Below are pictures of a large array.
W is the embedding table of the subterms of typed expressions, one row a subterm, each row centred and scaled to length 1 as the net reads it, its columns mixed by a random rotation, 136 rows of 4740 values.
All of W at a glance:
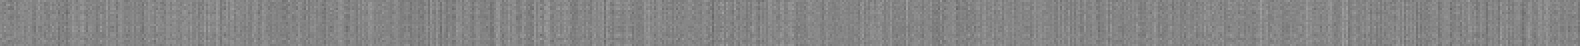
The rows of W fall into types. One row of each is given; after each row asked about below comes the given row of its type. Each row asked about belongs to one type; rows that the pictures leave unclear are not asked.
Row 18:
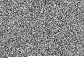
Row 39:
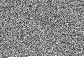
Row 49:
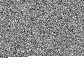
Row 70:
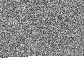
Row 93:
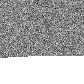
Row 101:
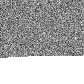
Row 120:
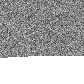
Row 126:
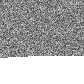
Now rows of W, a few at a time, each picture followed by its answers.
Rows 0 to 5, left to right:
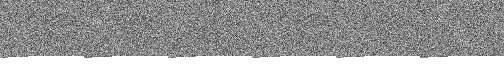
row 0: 120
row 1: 70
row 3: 120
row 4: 120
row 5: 39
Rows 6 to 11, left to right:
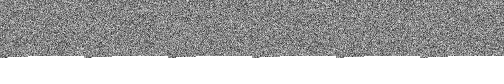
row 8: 93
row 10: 49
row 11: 126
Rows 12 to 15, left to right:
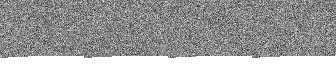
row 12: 93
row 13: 18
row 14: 39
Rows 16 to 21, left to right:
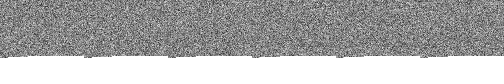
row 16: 93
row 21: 126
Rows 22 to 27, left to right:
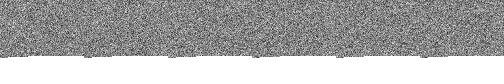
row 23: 18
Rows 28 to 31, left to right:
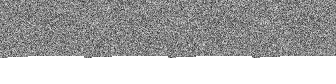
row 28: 120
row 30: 70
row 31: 70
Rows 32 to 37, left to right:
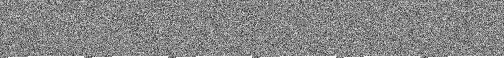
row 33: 39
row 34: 93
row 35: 101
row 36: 126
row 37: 93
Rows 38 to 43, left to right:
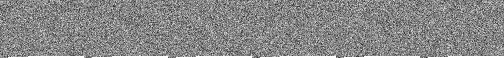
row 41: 93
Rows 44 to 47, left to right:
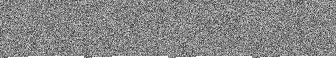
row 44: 49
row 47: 18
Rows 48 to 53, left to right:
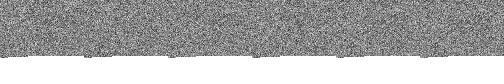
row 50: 120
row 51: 93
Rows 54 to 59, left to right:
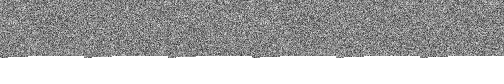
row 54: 70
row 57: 70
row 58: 126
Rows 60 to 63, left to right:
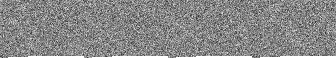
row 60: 70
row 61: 120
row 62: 120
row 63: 39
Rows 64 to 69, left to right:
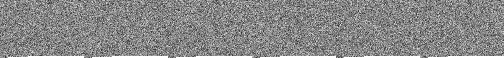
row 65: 93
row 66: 18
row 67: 93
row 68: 101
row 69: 39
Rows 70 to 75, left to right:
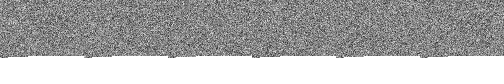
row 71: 93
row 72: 101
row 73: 49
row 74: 126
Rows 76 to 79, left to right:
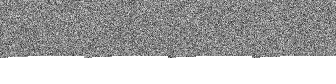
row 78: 70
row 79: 70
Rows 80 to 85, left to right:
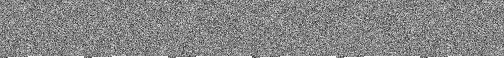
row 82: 49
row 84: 39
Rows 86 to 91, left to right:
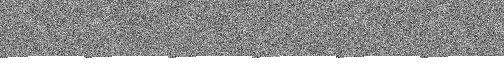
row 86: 126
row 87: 70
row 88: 39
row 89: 101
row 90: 70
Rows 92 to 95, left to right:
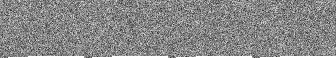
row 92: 18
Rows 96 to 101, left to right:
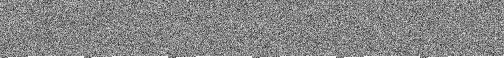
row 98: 93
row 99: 126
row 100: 126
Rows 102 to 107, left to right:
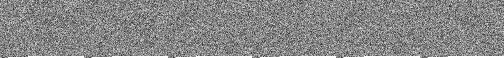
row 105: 18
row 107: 39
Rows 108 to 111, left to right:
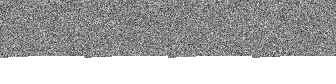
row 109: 70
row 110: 101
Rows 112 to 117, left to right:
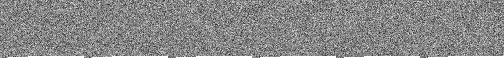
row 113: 101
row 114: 126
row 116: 18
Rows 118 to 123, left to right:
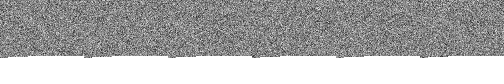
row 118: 126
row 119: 93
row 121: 70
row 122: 120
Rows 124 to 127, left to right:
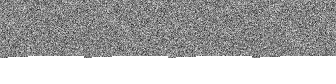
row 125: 126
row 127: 39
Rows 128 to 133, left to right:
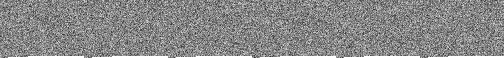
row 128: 39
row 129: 49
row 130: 126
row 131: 70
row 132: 126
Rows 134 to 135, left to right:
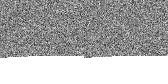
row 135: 101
